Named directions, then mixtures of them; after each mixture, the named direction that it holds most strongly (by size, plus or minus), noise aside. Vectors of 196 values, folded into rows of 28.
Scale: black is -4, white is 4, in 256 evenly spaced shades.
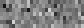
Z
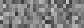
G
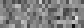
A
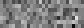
A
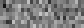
Z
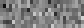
Z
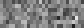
A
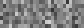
G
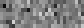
Z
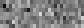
Z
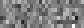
A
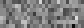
A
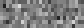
A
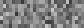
G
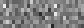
Z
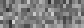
Z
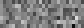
A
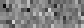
Z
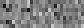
Z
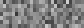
G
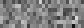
A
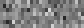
Z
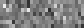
Z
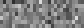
G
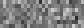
A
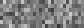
G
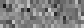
Z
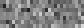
Z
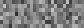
G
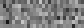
A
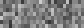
G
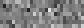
Z
